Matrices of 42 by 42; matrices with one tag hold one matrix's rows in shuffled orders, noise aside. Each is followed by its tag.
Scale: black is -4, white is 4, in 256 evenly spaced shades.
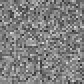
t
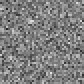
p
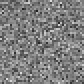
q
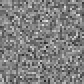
t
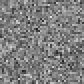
q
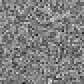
q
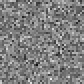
q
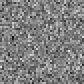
p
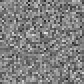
t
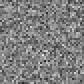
t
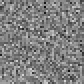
t
